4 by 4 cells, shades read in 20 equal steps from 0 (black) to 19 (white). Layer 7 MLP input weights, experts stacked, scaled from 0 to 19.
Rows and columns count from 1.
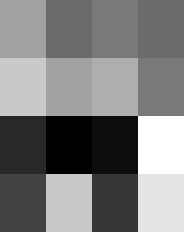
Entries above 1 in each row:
4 4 2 4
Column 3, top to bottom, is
9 13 1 4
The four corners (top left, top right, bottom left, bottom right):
12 8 5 17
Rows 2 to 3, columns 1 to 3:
15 12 13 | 3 0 1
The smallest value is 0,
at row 3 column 2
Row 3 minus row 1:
-9 -8 -8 11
